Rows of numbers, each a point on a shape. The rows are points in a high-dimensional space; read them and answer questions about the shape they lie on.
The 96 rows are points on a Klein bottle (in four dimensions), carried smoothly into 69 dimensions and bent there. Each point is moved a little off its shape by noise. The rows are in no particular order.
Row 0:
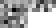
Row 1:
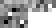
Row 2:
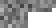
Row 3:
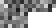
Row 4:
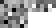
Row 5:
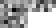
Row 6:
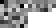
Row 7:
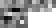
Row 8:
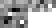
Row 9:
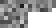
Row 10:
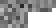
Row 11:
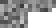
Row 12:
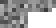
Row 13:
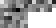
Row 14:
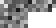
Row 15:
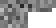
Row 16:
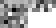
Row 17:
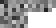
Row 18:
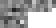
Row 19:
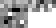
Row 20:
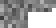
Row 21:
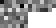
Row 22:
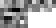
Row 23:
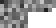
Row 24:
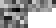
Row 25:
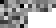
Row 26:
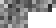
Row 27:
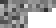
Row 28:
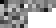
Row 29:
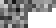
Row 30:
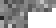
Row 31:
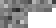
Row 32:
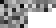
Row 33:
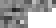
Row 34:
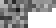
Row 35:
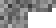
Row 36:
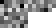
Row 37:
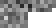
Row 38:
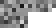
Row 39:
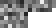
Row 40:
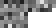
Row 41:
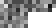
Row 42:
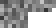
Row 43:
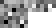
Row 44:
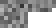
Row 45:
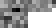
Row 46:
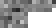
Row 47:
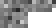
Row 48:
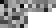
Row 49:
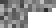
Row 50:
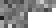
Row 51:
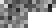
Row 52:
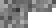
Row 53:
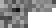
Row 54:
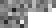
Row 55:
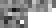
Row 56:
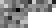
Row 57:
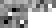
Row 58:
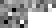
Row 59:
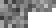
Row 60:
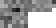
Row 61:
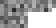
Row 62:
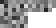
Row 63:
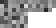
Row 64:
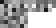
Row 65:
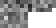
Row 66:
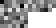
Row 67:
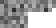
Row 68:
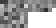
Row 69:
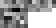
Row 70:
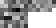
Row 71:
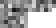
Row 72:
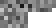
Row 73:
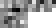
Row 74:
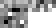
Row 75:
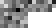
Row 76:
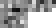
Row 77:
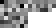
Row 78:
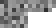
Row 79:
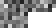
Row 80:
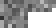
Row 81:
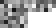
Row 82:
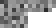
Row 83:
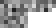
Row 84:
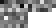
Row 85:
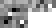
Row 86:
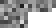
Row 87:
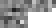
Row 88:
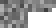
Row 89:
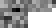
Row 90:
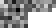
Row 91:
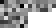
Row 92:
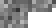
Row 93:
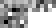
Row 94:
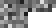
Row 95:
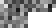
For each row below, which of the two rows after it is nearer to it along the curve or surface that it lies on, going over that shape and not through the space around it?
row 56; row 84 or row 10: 10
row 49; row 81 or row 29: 29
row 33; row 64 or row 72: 64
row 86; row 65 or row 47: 65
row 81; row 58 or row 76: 76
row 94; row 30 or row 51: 51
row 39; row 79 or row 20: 79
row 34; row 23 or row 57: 23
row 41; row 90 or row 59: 90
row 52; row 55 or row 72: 72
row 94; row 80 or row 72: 72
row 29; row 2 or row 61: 2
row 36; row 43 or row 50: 50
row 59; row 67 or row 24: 24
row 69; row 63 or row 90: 90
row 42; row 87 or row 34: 34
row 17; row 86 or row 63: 63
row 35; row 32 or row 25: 25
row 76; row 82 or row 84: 82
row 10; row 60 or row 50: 50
